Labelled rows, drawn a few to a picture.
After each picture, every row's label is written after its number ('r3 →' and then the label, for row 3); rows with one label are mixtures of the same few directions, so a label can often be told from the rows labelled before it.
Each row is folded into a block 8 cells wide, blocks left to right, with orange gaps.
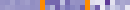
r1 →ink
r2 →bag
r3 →bag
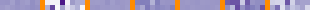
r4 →ink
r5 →bag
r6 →bag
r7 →bag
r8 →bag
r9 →bag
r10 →bag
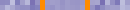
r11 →ink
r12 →bag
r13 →ink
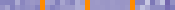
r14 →bag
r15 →ink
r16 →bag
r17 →ink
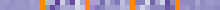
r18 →ink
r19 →ink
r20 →ink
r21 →ink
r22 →bag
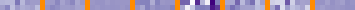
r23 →bag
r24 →ink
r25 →bag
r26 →bag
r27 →ink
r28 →ink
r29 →bag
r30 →ink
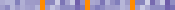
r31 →bag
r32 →ink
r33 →ink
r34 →ink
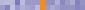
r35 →bag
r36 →ink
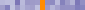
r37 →bag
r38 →ink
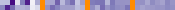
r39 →ink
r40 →ink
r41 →bag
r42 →ink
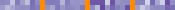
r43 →ink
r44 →bag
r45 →bag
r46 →ink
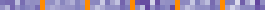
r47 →bag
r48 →ink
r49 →ink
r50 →bag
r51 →ink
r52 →ink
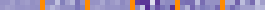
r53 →ink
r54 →ink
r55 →ink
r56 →bag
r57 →bag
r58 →ink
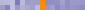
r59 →bag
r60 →bag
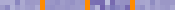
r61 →bag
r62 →ink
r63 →bag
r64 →bag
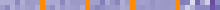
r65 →bag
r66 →bag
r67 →ink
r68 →bag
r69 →ink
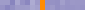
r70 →ink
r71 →bag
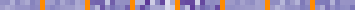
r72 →ink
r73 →ink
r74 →bag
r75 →ink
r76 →bag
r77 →ink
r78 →ink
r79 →bag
